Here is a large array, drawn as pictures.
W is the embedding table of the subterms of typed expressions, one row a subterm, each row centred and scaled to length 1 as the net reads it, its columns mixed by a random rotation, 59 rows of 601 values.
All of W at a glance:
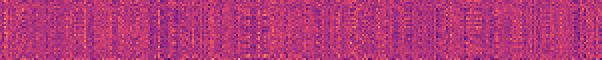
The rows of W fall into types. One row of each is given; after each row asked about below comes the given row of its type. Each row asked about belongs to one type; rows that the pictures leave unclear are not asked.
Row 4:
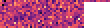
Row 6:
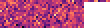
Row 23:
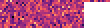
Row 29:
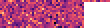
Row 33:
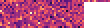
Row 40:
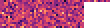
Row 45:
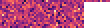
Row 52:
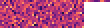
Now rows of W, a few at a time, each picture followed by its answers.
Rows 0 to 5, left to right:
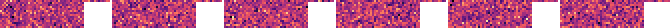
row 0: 23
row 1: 29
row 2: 40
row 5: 23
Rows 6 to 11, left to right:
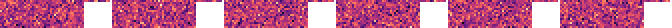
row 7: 52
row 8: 45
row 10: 45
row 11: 6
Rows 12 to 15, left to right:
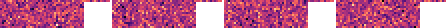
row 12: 29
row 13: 23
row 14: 6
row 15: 33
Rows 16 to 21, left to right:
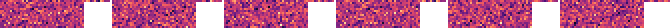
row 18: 29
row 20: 52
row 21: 45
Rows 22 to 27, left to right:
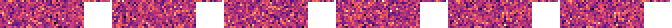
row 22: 29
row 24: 33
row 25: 45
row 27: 29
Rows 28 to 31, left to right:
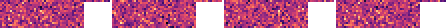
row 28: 40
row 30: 45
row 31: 40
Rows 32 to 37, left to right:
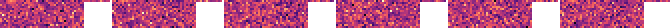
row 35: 45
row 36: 33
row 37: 45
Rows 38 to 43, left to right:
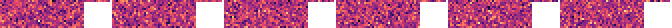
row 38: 4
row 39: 29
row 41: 52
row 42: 40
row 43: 23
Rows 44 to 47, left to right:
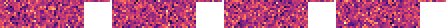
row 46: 45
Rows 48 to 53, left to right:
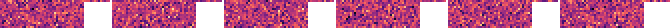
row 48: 29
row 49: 6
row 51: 23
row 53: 29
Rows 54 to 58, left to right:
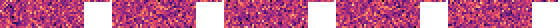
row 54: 23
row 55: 33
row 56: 4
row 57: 33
